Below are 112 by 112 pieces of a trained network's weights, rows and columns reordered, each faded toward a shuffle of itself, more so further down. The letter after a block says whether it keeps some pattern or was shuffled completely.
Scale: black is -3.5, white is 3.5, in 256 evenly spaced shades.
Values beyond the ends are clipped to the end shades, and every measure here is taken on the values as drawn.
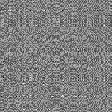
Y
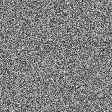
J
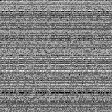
Y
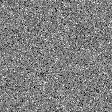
J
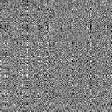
Y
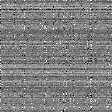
Y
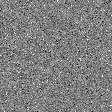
J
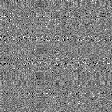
Y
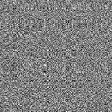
Y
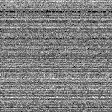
Y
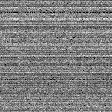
Y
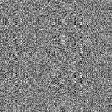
Y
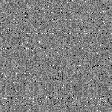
Y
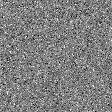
J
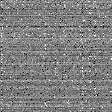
Y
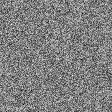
J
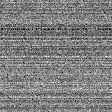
Y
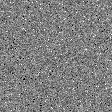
J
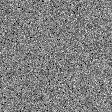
J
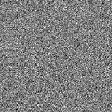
Y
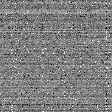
Y
